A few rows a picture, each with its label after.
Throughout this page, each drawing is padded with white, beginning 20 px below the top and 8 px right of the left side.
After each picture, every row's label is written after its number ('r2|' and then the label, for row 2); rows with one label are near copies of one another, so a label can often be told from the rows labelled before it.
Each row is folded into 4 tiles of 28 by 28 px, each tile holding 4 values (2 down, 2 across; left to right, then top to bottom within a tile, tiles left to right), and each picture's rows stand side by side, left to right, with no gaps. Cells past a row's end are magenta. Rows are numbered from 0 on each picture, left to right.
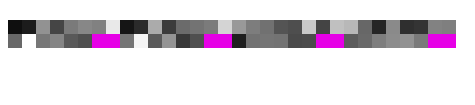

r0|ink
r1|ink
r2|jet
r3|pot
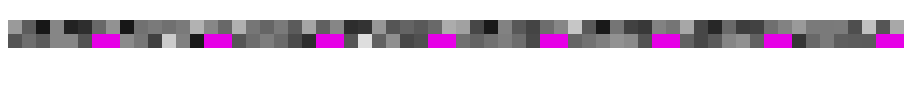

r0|pot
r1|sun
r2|jet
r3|ink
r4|pot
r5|pot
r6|pot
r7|jet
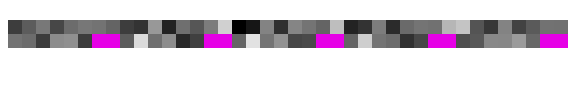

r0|sun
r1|ink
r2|ink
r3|ink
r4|pot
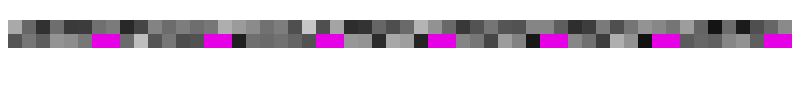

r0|pot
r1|ink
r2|jet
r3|sun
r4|sun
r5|sun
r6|pot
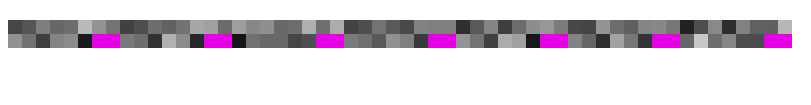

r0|sun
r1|sun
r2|jet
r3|sun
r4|sun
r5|sun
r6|ink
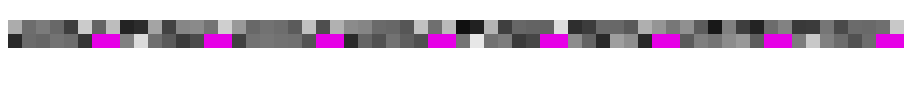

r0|jet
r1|ink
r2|jet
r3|jet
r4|ink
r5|sun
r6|pot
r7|ink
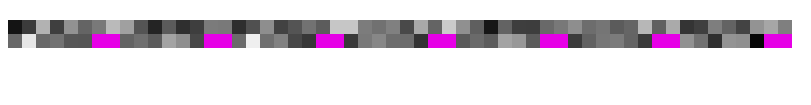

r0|ink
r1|pot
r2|ink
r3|jet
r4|pot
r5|jet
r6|sun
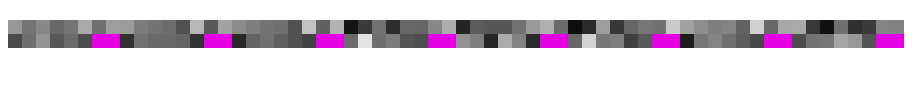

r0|jet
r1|jet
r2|jet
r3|ink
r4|sun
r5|ink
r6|jet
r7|pot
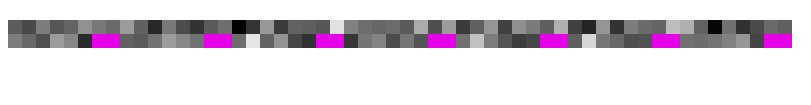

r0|sun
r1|pot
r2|ink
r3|jet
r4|ink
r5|ink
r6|pot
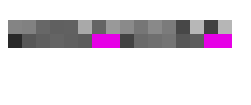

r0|jet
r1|jet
